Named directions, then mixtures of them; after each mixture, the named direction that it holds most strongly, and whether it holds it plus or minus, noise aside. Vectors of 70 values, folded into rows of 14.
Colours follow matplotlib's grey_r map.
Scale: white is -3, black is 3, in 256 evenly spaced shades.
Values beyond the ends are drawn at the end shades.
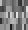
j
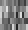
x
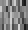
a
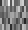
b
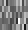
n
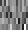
n, minus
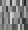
a, plus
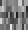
j, minus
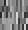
n, minus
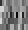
j, minus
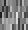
n, minus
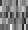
j, minus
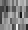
x, minus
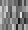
x, plus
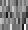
n, minus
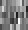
j, minus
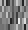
n, plus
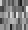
j, plus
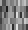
x, minus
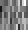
a, minus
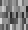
j, minus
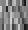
a, plus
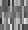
b, minus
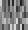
b, minus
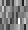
n, plus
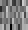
a, minus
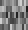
j, minus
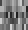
j, minus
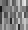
a, minus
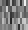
a, minus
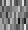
n, minus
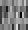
x, minus
